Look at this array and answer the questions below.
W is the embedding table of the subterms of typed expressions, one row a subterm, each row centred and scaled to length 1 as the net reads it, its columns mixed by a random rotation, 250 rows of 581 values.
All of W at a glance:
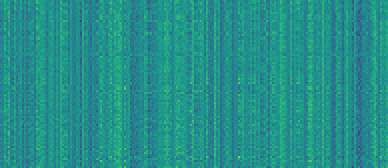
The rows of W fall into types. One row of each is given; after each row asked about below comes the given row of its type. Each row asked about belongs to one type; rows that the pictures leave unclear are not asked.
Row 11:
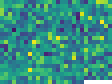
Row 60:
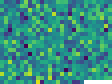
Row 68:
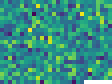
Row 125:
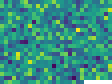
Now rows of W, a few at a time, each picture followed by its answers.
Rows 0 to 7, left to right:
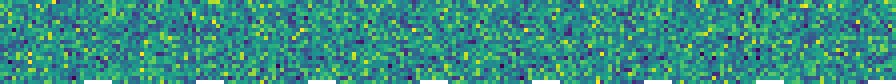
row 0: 125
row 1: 11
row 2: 125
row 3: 125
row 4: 125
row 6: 60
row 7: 11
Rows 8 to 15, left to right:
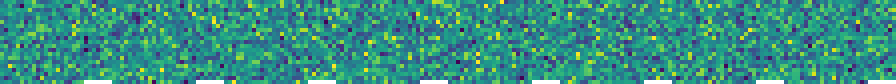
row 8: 125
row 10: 125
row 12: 125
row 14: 125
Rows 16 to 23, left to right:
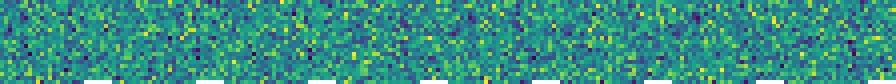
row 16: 60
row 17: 125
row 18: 60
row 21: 68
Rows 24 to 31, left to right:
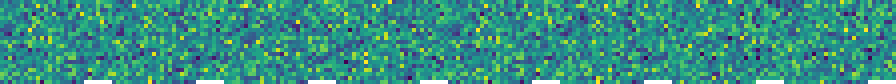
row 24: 68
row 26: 11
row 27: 125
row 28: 68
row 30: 60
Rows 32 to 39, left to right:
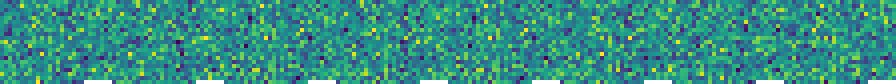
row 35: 60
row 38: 60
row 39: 68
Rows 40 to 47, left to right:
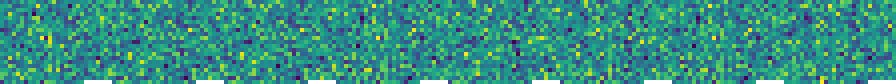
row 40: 68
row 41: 125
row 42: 125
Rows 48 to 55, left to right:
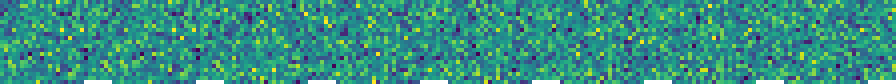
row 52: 60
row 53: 60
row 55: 125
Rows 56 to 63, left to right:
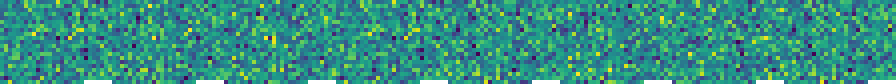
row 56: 125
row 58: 68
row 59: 125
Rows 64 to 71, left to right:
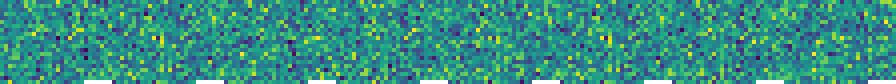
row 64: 125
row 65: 68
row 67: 125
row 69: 68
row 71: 11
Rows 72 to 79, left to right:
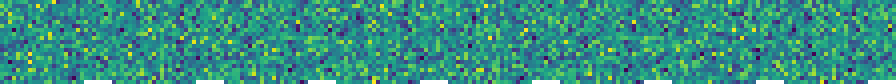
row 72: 125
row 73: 60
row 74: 60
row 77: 60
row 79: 60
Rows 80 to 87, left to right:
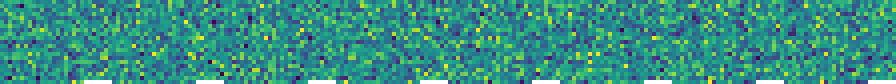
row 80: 125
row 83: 125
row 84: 68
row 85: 11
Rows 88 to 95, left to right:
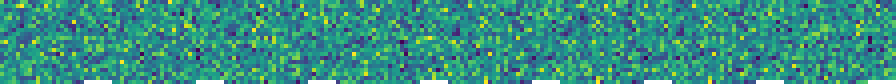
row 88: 11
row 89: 60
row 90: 68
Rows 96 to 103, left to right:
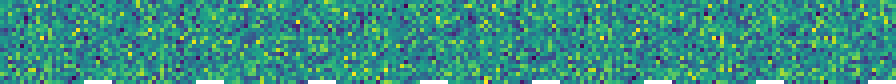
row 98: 11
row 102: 68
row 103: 68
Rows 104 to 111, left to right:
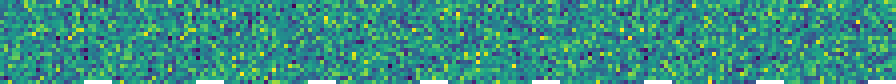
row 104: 125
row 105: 125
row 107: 125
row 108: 11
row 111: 11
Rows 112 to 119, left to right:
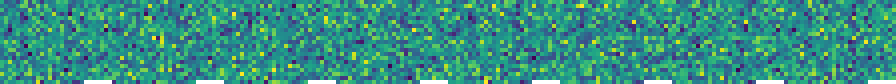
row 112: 60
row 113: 68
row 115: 125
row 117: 11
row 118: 60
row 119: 60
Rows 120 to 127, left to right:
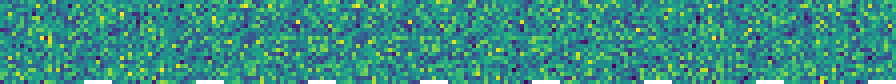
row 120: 68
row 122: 11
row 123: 11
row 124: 60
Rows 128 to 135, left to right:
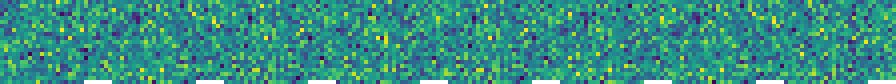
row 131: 68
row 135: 60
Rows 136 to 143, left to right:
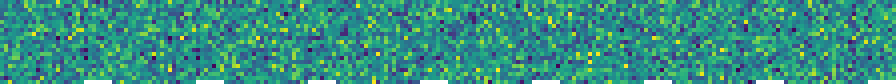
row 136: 125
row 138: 68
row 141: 11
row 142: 60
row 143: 60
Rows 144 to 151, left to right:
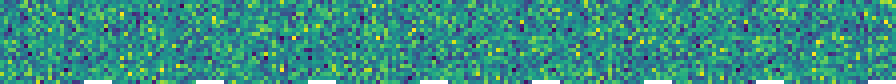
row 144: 60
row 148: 60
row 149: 60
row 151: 11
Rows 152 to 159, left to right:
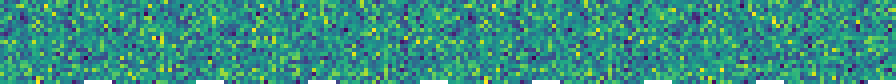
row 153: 68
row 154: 68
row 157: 60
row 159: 60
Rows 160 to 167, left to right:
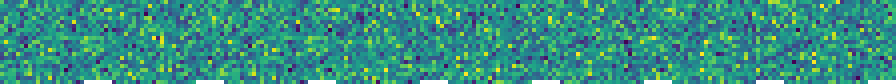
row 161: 68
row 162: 60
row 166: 11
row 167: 125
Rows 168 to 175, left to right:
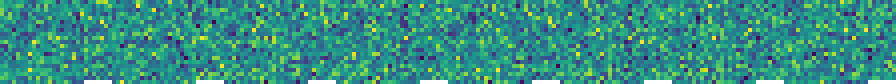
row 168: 11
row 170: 68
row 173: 60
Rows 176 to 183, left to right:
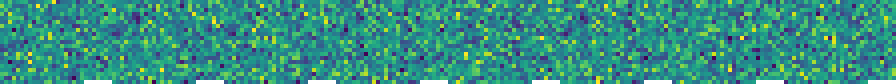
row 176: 125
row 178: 68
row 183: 68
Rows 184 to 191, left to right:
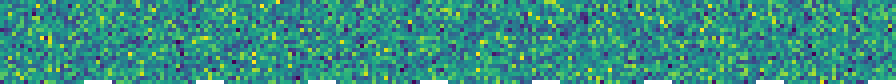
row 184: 68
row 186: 125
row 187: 60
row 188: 11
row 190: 68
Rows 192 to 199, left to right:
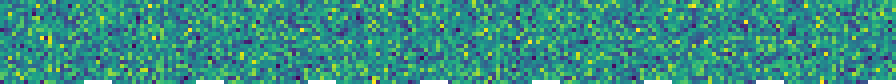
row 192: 68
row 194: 125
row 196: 60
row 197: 125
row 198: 11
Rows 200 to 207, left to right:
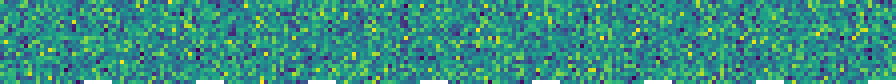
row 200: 60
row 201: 60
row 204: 68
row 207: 125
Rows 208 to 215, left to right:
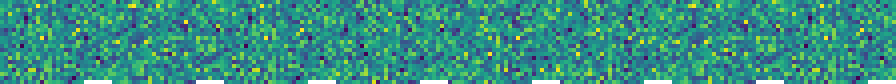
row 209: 11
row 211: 60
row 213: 60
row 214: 11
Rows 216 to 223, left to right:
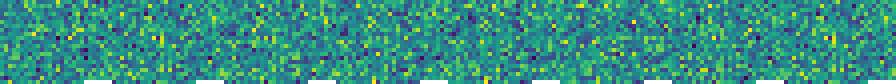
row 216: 125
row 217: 68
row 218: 68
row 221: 11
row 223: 68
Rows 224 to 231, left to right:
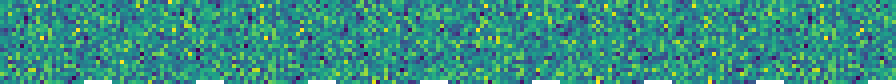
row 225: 60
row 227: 60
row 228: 68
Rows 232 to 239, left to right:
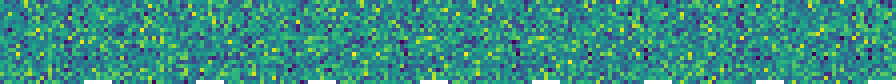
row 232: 60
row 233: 68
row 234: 60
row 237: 60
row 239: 60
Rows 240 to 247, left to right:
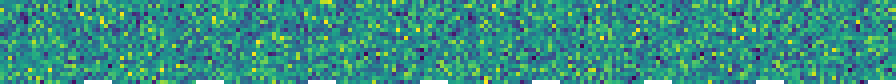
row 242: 11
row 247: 60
